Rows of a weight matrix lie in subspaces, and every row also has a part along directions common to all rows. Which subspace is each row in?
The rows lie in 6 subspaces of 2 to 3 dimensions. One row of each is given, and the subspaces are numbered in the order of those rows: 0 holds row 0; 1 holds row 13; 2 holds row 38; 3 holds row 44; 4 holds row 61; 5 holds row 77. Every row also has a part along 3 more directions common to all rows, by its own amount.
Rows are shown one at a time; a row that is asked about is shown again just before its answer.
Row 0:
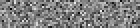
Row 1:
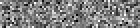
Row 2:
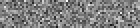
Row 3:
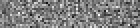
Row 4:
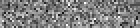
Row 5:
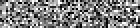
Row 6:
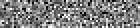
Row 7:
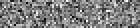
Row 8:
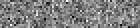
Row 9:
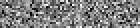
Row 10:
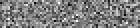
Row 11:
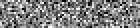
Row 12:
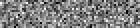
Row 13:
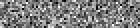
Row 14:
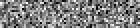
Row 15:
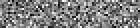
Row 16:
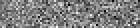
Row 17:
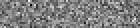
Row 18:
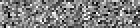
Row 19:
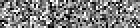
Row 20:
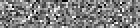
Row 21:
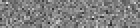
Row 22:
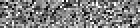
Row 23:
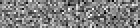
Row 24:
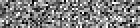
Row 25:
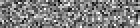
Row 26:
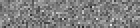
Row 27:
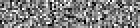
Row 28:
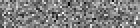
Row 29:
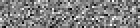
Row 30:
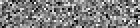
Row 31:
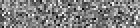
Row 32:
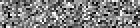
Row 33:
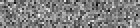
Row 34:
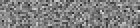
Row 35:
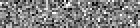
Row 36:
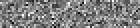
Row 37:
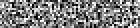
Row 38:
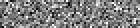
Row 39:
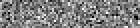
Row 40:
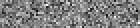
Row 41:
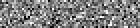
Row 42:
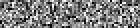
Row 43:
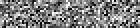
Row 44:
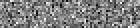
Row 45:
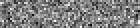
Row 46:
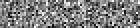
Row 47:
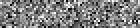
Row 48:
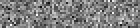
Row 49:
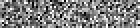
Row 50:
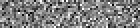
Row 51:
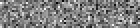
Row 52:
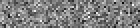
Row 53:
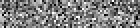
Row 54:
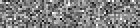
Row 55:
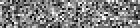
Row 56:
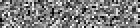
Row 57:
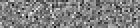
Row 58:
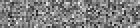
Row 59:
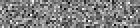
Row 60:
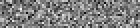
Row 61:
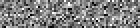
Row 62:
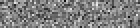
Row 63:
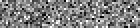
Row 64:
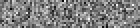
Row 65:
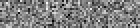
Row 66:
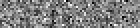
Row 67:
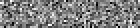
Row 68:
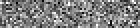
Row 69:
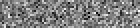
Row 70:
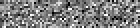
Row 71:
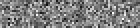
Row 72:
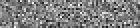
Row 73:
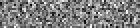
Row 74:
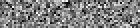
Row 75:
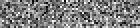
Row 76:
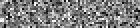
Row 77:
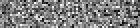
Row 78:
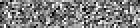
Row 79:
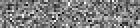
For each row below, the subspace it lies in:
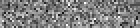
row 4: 2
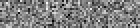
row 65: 0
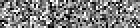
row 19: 1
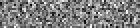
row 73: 1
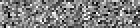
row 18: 5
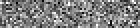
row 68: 4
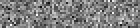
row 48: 3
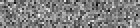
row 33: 0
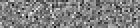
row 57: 2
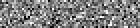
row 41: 4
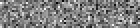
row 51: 1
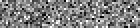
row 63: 4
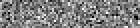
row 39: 4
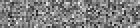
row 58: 3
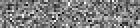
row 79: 2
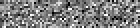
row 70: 4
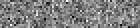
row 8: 3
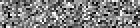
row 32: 5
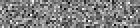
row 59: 2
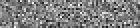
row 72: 1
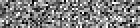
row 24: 4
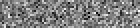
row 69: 5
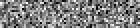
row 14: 1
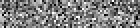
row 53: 2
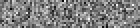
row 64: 1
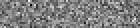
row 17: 1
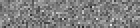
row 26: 4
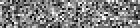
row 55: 1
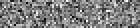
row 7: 3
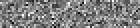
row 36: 2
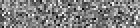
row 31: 2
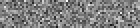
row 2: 5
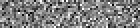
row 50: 2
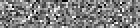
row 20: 0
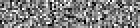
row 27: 0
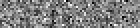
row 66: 3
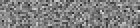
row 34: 0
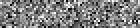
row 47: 2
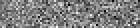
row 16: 5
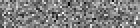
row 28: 2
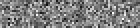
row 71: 3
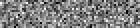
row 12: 1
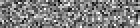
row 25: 0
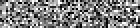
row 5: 0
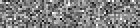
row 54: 4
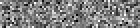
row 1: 3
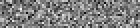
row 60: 0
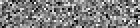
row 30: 2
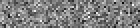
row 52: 5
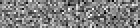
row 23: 5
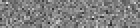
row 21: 4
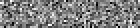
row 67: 0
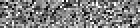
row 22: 0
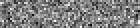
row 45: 0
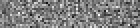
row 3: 5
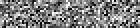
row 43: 4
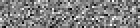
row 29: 4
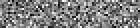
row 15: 1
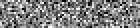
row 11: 1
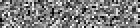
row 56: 4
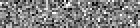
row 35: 0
